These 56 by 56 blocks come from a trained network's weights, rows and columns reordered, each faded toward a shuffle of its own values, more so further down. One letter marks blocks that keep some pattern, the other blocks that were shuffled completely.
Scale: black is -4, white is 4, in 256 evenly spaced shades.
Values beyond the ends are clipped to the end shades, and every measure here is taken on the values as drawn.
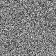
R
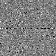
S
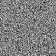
S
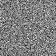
R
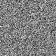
R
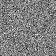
R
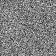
R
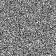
R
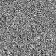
S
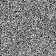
R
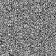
S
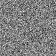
R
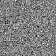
S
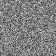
R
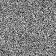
R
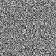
S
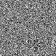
S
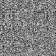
S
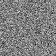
R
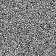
R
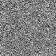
S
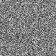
S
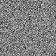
S
